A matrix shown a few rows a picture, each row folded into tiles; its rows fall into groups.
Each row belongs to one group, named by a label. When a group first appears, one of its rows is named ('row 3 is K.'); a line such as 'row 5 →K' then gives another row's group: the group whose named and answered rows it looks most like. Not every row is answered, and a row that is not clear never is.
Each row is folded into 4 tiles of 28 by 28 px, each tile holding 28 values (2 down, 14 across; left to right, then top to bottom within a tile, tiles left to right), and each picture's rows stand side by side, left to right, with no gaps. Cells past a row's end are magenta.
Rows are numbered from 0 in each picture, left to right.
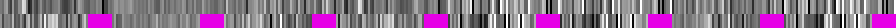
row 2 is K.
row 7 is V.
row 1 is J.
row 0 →J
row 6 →K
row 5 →V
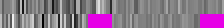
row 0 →K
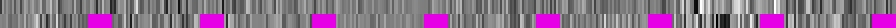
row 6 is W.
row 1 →K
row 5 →J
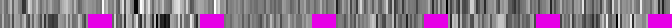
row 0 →W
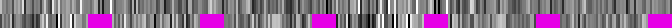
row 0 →V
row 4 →J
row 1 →K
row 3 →V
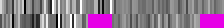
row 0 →V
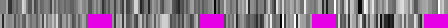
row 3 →W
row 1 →J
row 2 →V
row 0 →J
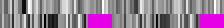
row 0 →W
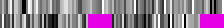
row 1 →V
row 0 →W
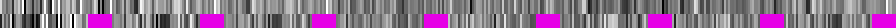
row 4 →K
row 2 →W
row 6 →J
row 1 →W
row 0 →V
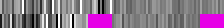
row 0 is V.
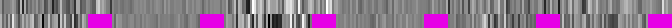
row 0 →K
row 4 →K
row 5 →W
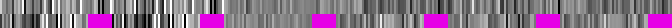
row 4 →K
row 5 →J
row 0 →V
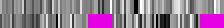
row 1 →W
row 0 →V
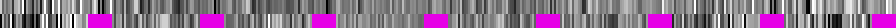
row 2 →J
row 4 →J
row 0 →V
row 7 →W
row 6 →V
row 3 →K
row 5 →W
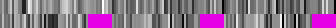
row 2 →K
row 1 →K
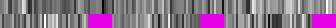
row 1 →K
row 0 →J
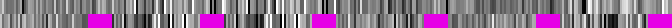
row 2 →V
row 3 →K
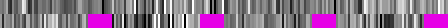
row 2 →K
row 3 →W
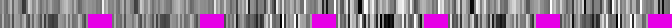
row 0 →W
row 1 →W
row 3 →W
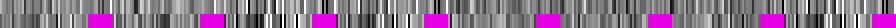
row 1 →W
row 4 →J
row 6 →K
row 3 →V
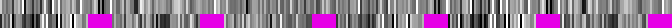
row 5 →W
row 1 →W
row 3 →V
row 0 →V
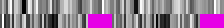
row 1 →W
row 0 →W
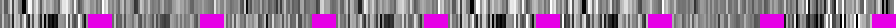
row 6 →K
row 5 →W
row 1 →W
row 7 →V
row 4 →W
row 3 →W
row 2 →K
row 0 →W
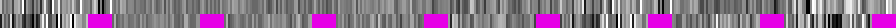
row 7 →W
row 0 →V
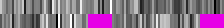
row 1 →J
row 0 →V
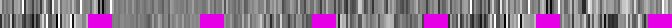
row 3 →J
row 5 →W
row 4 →V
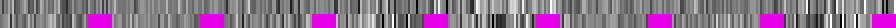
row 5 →J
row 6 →J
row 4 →W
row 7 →V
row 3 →K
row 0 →J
